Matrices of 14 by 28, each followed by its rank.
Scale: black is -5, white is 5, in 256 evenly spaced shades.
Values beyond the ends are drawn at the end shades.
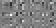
three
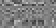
three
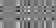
one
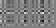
one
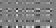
one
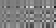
one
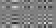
one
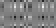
one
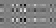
one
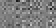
three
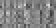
three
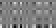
one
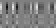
one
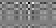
one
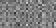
three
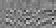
three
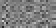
three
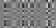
one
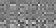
three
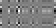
one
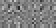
three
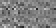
three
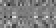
three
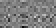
three
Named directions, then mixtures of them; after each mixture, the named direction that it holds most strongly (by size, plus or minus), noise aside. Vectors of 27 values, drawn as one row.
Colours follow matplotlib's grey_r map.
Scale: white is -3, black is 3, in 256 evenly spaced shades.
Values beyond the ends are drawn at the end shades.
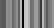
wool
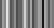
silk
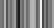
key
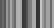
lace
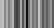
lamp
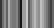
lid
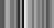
wool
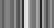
wool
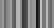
lace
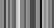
key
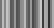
silk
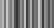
lamp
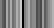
wool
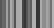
lace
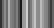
lid
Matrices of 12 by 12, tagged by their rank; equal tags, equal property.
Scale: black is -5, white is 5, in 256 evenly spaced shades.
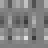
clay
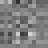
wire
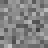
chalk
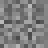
wire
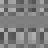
clay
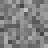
chalk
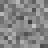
chalk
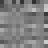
wire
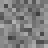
chalk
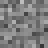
chalk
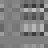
clay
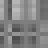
clay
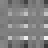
clay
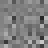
wire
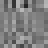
wire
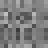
wire
